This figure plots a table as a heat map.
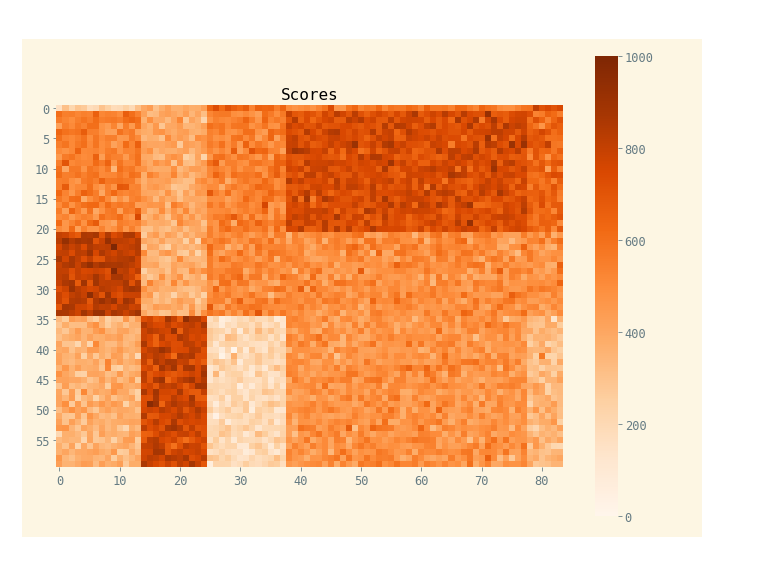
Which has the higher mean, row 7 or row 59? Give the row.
7
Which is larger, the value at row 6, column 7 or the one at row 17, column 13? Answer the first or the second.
the second
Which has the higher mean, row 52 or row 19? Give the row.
19
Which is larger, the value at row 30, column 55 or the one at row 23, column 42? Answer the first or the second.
the first
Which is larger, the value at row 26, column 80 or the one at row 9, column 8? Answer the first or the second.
the second
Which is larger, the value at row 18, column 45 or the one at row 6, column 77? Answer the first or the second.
the second
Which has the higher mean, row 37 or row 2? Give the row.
2
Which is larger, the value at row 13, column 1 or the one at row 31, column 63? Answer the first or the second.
the first
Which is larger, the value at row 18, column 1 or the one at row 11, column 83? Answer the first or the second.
the second
